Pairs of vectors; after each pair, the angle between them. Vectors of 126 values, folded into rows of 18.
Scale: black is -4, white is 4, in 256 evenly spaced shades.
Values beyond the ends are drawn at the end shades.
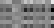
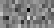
orthogonal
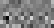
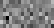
nearly parallel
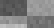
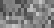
partly aligned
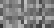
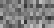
nearly opposite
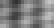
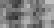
nearly parallel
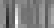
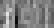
nearly opposite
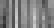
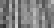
nearly parallel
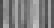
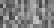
partly aligned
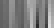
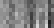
nearly opposite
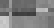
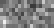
partly aligned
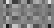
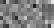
partly aligned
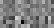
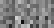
nearly parallel
